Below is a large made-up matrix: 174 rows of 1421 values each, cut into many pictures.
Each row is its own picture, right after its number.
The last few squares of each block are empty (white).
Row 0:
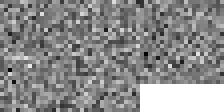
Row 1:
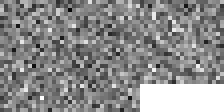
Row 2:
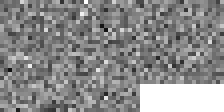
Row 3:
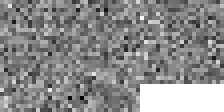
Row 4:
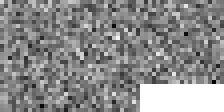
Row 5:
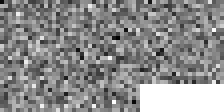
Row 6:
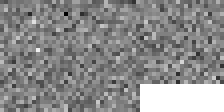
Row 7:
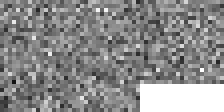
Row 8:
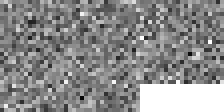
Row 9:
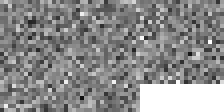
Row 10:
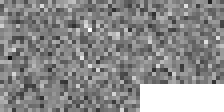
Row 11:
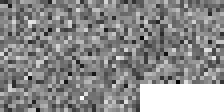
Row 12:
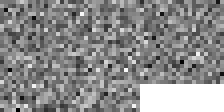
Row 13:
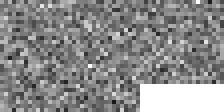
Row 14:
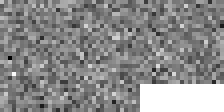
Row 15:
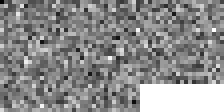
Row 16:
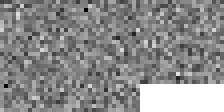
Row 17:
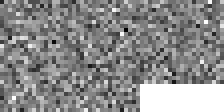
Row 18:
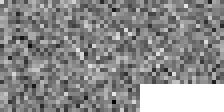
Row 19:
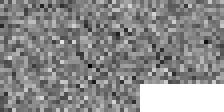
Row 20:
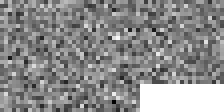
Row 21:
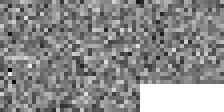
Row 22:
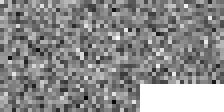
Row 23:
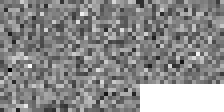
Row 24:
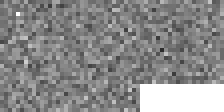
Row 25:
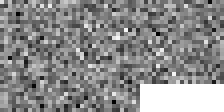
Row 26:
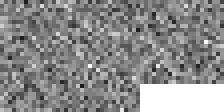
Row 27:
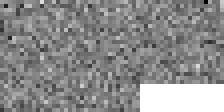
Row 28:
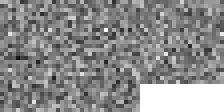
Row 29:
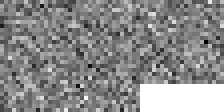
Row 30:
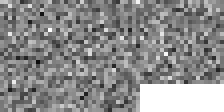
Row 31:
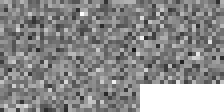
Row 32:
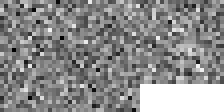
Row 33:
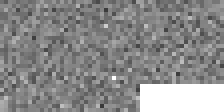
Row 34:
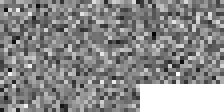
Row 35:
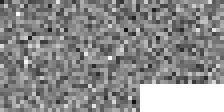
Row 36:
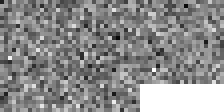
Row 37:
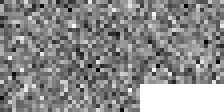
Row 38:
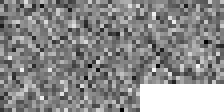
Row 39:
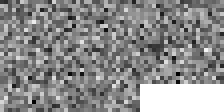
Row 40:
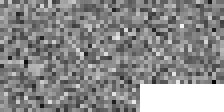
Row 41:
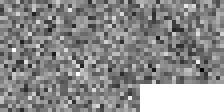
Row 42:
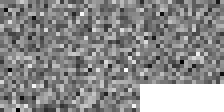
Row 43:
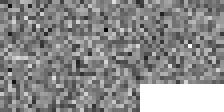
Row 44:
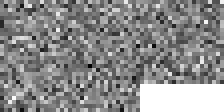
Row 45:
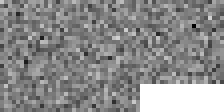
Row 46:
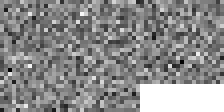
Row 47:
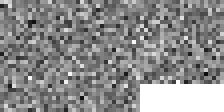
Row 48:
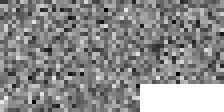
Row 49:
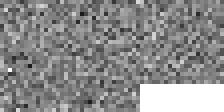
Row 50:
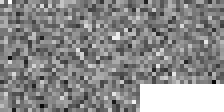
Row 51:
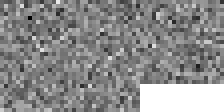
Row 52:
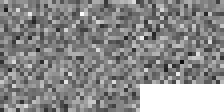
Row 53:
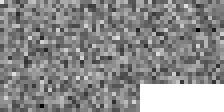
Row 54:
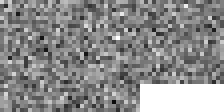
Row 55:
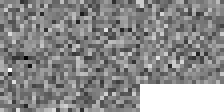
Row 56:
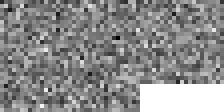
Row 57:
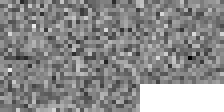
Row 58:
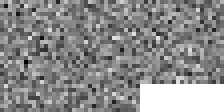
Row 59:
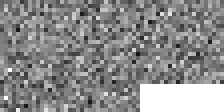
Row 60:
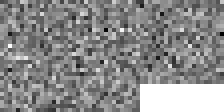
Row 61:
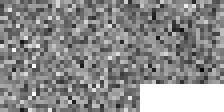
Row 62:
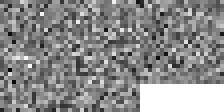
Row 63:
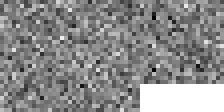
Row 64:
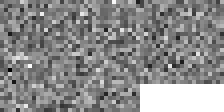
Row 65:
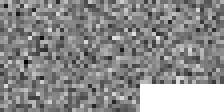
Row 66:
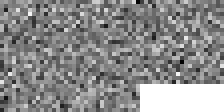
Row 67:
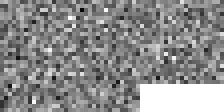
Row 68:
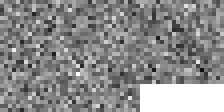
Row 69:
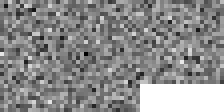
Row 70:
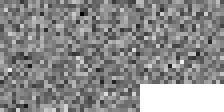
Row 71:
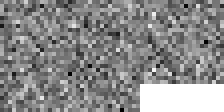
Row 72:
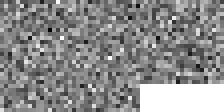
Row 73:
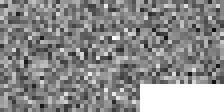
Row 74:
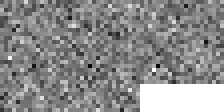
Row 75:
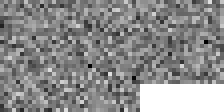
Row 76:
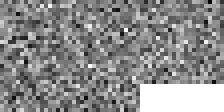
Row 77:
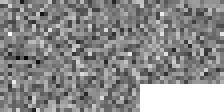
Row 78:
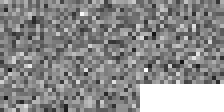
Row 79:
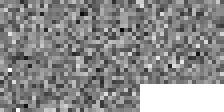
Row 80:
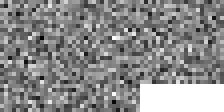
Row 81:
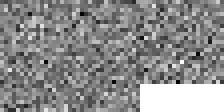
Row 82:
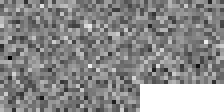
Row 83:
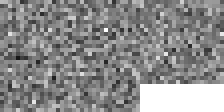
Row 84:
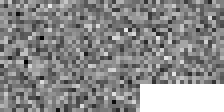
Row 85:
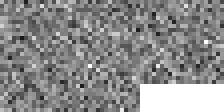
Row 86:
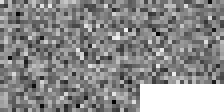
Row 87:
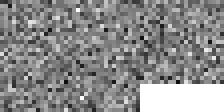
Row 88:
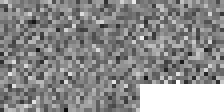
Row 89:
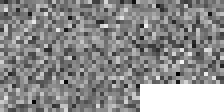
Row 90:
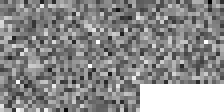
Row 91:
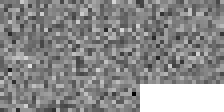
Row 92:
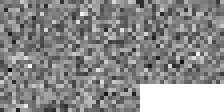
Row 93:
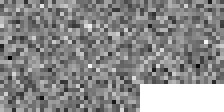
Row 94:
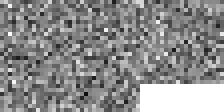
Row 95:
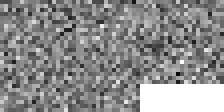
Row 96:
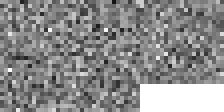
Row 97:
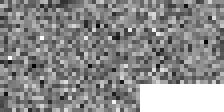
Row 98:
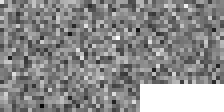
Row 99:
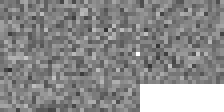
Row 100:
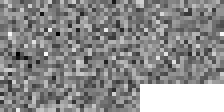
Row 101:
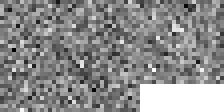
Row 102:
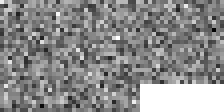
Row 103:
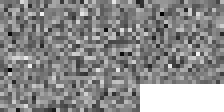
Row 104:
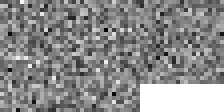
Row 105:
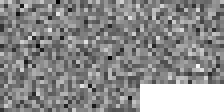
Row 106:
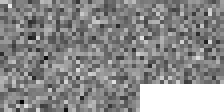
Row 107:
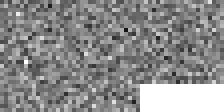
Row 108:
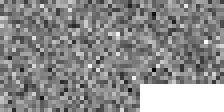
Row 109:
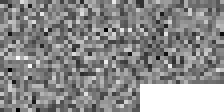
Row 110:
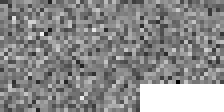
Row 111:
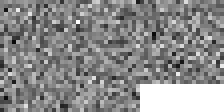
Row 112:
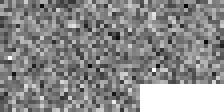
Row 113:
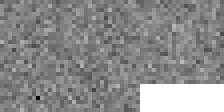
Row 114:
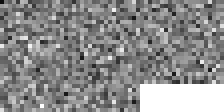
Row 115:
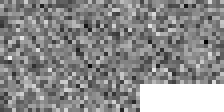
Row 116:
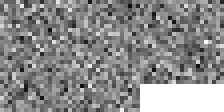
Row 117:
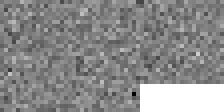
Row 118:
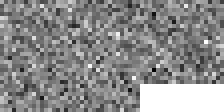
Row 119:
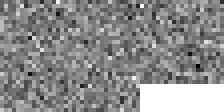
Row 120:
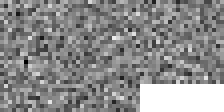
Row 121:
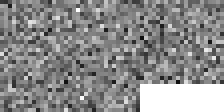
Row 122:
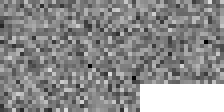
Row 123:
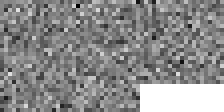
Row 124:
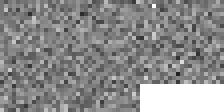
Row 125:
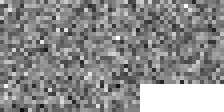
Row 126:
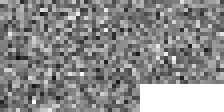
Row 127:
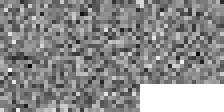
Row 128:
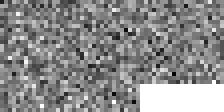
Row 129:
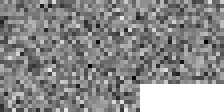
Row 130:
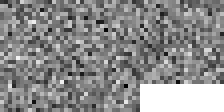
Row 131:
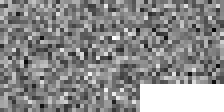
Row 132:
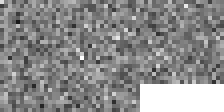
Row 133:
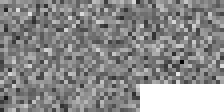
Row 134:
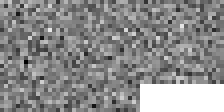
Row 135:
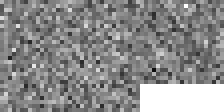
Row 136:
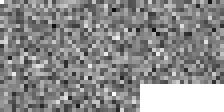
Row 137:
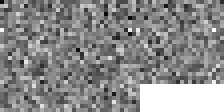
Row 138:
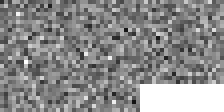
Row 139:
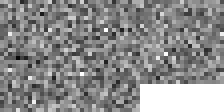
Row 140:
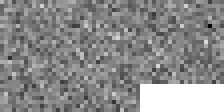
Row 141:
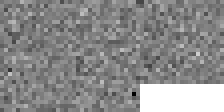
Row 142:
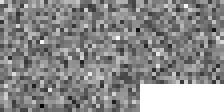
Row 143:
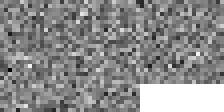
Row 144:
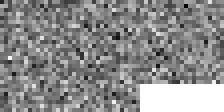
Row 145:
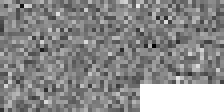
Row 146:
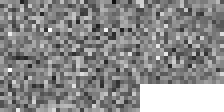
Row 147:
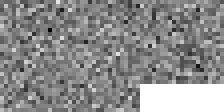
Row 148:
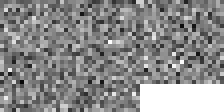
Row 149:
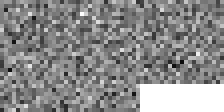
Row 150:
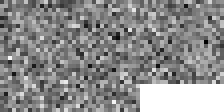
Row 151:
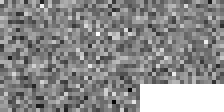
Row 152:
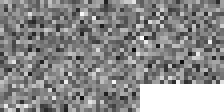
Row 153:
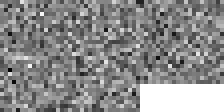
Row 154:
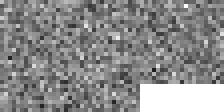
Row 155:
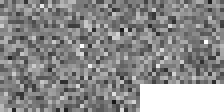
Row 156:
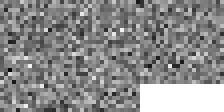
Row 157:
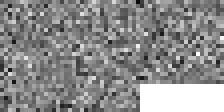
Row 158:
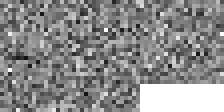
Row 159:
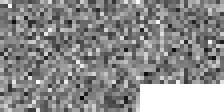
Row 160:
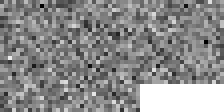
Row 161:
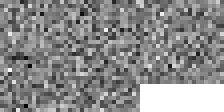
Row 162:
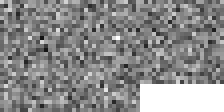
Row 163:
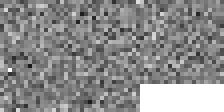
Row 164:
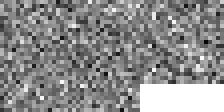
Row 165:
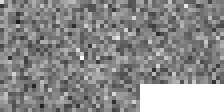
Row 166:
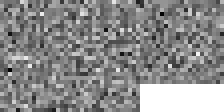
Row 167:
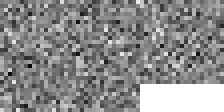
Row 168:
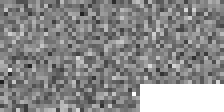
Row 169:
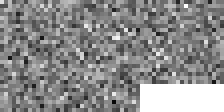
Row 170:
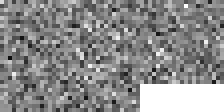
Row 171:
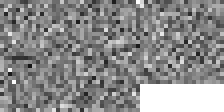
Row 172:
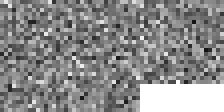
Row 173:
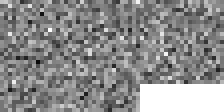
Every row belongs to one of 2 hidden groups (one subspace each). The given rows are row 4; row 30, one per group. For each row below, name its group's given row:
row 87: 30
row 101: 4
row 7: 30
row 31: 30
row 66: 30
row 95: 30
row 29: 4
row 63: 4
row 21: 30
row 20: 4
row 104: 30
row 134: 4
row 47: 30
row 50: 4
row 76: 4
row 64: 30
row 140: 4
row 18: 4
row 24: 4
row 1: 4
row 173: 30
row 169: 4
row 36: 4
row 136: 4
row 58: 4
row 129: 4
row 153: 30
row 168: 30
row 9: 30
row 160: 4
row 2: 30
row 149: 30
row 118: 4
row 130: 30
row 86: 4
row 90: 4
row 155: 4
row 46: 30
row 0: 30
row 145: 4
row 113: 4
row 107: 4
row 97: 4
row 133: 30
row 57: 30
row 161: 30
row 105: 4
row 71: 4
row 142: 4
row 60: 30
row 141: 30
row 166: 30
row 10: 4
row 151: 4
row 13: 4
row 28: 30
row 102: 4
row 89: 30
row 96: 30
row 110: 30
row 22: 4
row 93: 4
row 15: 4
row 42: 30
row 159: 30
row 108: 4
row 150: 4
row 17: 4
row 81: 30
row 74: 4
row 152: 30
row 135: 4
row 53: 4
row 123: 30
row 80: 4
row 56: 4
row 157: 30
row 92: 30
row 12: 30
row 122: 4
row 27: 4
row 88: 30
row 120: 4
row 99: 30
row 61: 4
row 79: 30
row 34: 30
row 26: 4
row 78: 30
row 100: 30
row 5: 4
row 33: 30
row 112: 4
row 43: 30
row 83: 30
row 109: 30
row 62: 30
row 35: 4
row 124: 30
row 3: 30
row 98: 4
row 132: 4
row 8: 30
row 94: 30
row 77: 30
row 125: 4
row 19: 4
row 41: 4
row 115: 4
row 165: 4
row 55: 30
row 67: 30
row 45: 4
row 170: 4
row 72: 4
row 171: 30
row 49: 30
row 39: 30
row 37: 4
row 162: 4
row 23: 30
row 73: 4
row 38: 4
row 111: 30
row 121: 30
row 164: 4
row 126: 30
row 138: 4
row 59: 30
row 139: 30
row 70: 30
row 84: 4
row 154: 4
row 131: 4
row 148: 30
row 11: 30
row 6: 30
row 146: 30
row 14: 4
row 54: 4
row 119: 4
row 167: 30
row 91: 30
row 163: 30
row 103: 30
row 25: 4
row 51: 4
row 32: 4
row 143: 30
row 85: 4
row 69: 4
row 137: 4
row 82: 4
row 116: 4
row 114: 4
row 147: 4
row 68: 4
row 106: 30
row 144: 4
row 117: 30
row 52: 30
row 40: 4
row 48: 30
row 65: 4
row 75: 4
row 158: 30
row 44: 4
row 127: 30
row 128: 4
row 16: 4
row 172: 30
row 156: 30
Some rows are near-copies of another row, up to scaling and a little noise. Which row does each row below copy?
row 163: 49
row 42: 12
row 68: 41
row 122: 75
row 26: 85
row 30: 173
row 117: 141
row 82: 93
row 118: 108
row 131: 73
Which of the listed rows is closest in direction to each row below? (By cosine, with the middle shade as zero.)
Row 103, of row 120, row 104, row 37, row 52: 104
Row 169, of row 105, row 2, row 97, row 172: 105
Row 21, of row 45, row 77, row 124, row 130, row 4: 130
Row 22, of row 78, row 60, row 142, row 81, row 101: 142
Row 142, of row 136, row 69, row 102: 102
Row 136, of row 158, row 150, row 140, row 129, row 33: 140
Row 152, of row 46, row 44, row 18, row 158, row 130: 46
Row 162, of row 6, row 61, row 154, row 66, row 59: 154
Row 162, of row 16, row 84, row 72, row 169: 169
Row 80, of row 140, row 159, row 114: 140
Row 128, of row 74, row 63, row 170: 74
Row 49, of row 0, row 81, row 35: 81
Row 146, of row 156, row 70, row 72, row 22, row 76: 70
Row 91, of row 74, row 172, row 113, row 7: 7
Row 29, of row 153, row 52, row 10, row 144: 144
